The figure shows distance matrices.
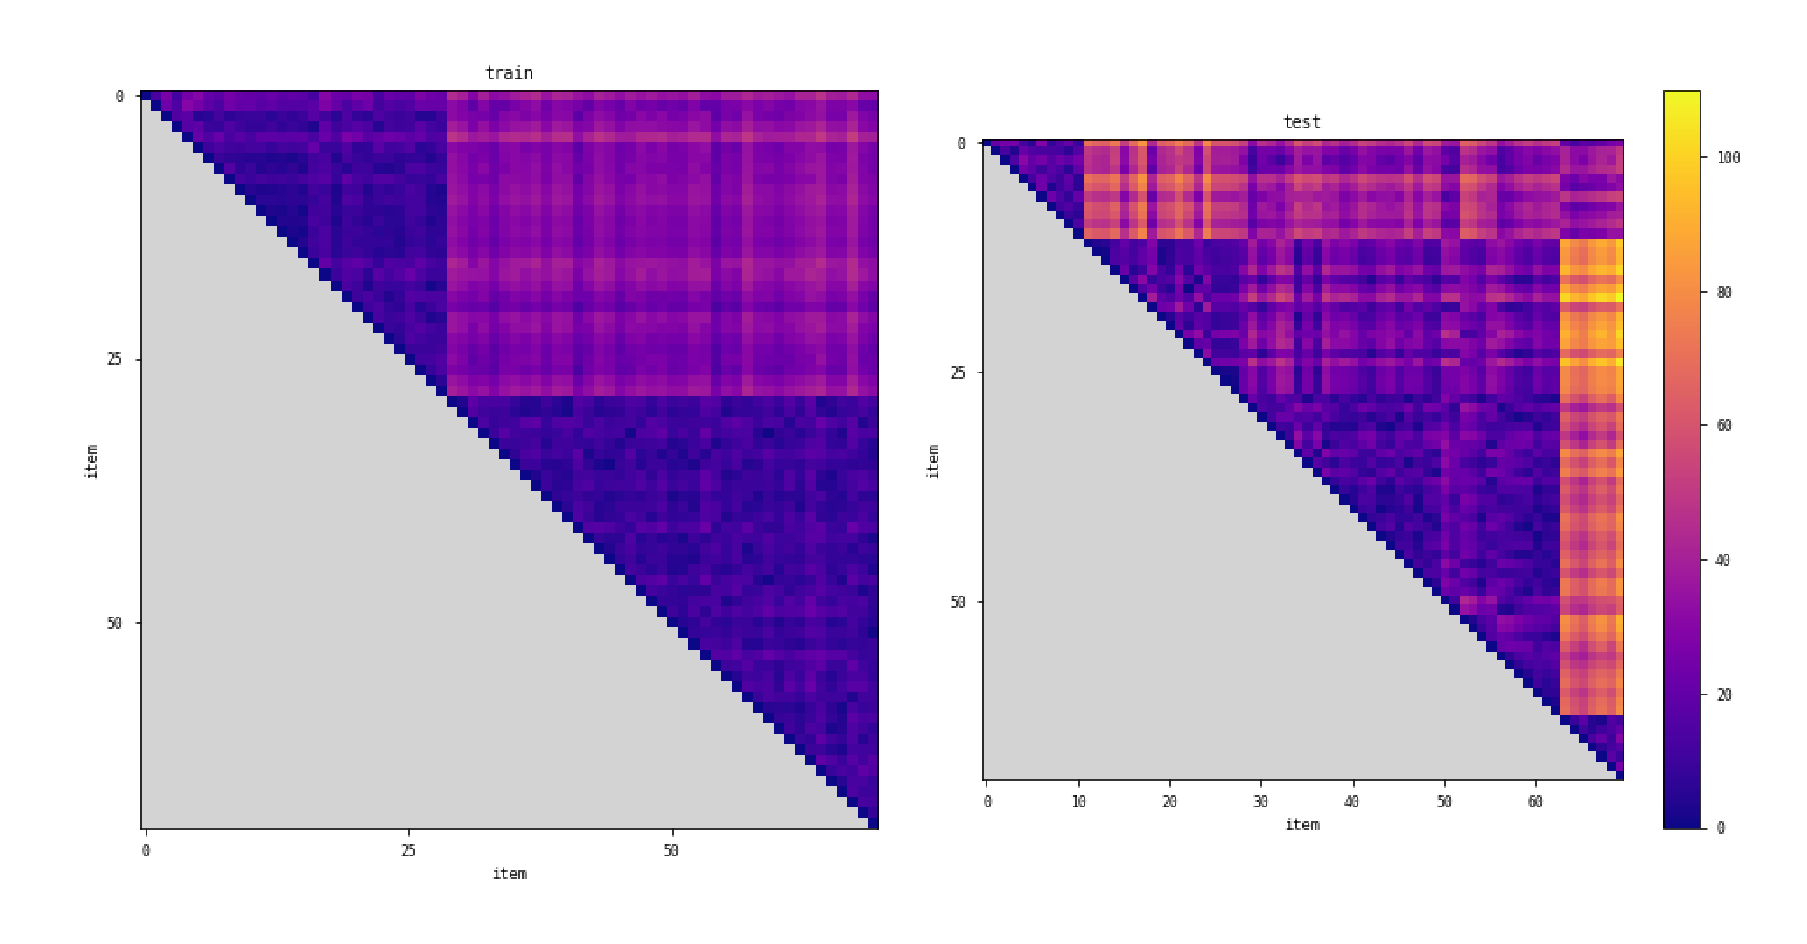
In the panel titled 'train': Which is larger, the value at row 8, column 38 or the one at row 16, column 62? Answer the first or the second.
the second
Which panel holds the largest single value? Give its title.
test
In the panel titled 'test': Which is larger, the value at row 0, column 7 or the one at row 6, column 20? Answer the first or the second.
the second
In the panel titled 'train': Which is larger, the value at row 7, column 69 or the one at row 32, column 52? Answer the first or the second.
the first
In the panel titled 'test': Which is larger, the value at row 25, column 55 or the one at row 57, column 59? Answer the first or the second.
the first
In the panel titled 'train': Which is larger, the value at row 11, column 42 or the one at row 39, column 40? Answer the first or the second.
the first
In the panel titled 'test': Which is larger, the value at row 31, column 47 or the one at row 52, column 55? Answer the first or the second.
the second
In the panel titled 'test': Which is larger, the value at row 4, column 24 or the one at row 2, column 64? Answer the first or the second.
the first
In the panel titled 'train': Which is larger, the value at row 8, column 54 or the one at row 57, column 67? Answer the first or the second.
the first
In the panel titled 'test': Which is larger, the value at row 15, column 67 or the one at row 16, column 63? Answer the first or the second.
the second
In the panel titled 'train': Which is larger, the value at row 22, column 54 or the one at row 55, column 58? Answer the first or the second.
the first
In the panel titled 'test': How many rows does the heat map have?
70
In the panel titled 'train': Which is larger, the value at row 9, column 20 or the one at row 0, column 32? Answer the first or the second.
the second
